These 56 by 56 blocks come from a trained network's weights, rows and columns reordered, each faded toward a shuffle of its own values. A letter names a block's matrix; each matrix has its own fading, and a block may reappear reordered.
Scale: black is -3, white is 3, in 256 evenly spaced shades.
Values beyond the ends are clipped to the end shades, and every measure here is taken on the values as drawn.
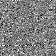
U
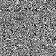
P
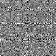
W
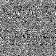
P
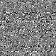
P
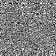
P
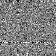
P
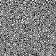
U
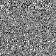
P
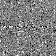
U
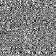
W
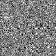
P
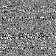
W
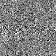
P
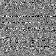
W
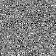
P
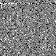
U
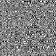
W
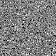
P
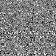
P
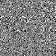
P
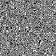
U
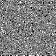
U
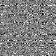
W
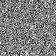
U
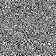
P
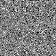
U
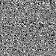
P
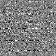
W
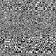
W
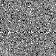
U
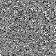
U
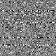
W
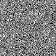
U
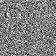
U
